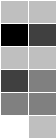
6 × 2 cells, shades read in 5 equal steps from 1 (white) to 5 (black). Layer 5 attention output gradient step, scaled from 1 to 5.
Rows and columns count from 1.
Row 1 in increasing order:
2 2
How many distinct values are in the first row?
1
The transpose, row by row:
2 5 2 4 3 1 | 2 4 2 3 3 2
